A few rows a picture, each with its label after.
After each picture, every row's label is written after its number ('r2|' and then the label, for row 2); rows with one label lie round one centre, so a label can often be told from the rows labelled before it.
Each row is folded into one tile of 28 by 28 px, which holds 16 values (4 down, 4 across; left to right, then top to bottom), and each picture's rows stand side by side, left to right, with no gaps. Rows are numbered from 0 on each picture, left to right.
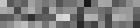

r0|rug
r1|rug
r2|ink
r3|ink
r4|ink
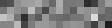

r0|ink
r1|rug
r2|rug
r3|ink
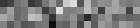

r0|ink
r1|ink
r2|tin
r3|rug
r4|rug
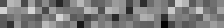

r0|tin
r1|rug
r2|ink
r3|rug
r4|rug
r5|ink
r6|tin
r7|rug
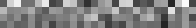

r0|tin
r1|tin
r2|tin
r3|ink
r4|tin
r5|ink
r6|tin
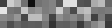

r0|tin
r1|ink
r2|tin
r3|tin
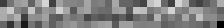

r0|ink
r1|tin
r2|rug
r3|rug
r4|rug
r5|tin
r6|tin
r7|ink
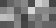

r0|ink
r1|tin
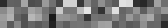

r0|ink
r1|ink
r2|tin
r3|rug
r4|tin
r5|ink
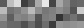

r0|tin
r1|tin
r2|rug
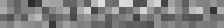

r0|rug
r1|ink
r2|rug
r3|tin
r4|tin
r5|tin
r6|rug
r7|rug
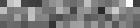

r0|tin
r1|ink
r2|rug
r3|rug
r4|tin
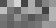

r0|tin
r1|rug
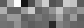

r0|tin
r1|tin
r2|tin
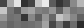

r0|tin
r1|tin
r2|ink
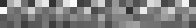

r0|tin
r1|tin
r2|tin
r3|tin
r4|rug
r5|tin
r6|tin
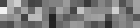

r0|tin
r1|ink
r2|rug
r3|ink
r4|rug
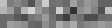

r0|rug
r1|tin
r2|rug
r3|rug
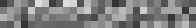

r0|ink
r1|tin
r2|tin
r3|rug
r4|ink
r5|rug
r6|rug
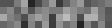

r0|ink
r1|ink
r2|ink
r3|ink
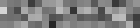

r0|rug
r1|ink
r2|rug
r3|rug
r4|ink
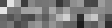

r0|tin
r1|rug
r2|ink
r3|ink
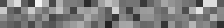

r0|tin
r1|tin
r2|rug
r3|ink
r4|rug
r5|ink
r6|rug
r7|tin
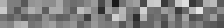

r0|rug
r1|rug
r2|rug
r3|rug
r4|ink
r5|tin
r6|tin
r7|tin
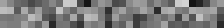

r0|rug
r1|ink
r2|tin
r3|ink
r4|ink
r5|rug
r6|tin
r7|ink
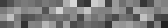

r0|ink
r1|rug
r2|tin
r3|tin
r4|rug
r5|ink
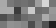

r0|rug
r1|tin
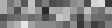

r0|rug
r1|rug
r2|ink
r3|tin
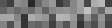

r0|ink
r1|ink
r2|ink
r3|tin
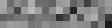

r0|rug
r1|rug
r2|rug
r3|ink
